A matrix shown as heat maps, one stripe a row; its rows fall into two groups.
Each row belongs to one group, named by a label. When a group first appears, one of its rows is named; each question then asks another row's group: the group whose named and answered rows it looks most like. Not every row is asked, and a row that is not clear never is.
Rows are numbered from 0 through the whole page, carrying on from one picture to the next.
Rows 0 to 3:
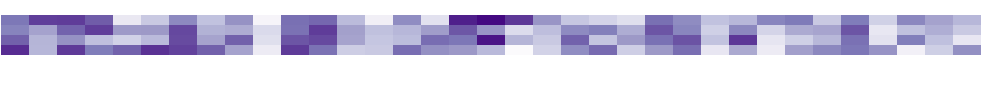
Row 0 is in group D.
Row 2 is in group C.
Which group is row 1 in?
C
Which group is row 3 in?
C
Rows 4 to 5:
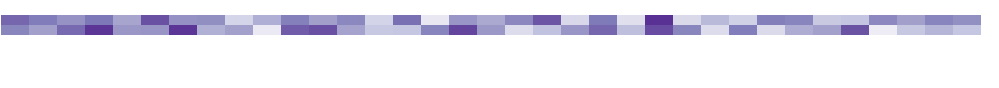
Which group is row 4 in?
D
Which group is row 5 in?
C
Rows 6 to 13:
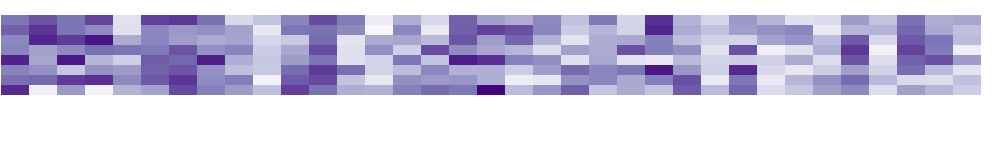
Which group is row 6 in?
D
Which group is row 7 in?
D
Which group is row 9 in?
C
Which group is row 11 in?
C
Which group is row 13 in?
C
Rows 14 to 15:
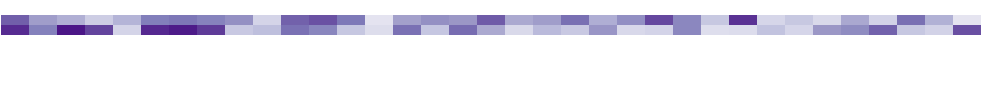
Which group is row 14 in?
C
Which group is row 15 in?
D
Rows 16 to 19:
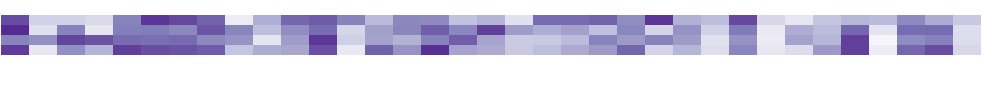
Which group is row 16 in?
C
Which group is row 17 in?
C
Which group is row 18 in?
C
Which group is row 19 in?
C
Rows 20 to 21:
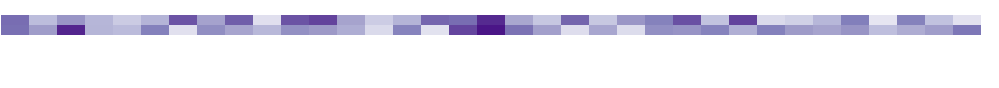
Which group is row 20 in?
C
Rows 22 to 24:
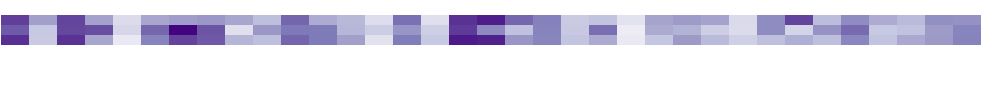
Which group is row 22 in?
D
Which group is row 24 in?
D
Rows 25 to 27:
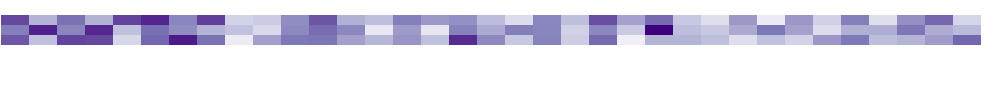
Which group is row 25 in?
C
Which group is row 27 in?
D
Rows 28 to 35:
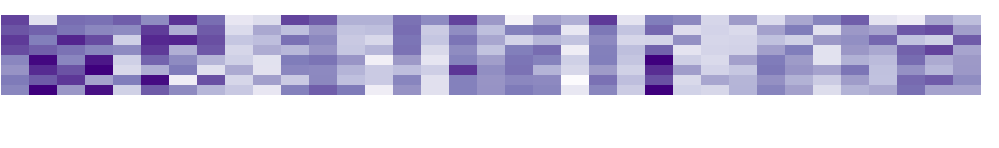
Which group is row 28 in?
C
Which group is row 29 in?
D
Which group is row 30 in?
D
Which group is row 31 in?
D
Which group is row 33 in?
D
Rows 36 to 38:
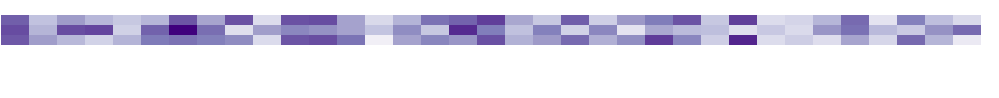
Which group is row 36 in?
C
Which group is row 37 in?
D
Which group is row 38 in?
C
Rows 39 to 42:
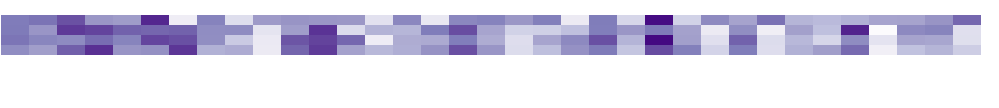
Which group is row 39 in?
D
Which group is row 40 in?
C
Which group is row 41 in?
C
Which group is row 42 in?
C
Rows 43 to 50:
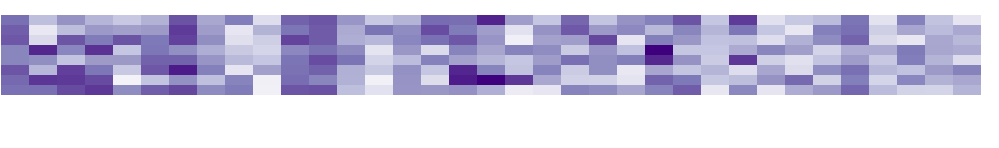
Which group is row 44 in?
C
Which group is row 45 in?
C
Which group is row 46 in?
D
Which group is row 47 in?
C
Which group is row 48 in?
D
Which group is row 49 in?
D
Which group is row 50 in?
C
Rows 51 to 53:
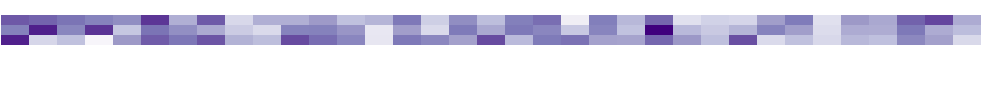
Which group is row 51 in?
D
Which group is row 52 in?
D
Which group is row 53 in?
C
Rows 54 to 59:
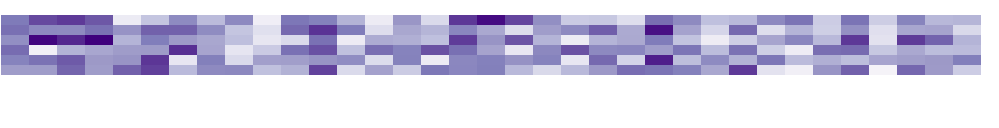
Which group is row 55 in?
C
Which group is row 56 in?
D
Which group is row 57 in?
C
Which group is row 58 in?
D
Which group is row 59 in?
C
